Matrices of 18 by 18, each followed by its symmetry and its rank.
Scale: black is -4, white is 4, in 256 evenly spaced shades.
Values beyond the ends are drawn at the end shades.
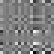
neither, rank two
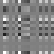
neither, rank one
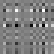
neither, rank one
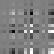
symmetric, rank one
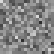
symmetric, full rank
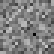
symmetric, full rank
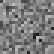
symmetric, full rank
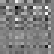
neither, rank two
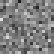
antisymmetric, full rank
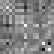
symmetric, rank three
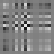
symmetric, rank one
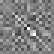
symmetric, rank three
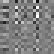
neither, rank two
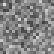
symmetric, full rank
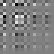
symmetric, rank one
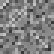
symmetric, full rank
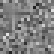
antisymmetric, full rank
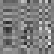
neither, rank two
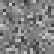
antisymmetric, full rank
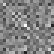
symmetric, rank three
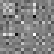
symmetric, rank three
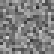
antisymmetric, full rank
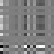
neither, rank one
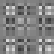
symmetric, rank one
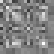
symmetric, rank three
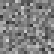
antisymmetric, full rank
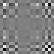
symmetric, rank one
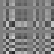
neither, rank one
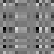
neither, rank one
